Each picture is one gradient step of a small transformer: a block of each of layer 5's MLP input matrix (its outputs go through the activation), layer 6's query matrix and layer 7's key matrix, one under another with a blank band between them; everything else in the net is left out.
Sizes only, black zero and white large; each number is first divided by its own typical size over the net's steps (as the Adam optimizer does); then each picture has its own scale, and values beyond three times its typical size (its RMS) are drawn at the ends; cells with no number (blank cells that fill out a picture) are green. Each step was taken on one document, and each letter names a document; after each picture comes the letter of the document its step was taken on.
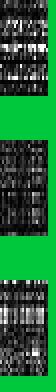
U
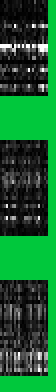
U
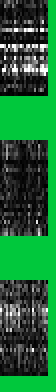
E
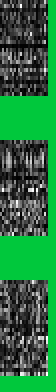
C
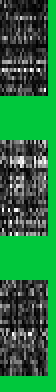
C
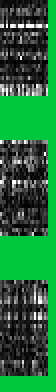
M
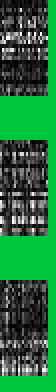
M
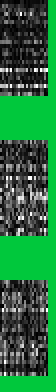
C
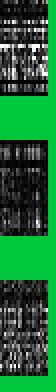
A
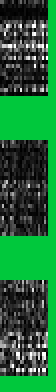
U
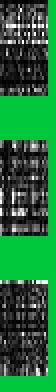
M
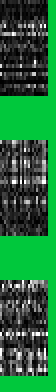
U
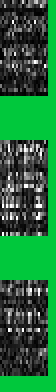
E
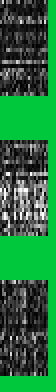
C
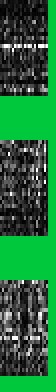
U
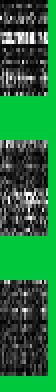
C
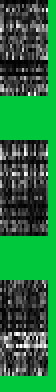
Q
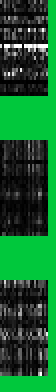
A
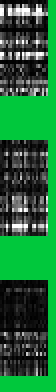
Q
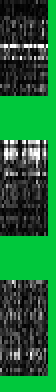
U
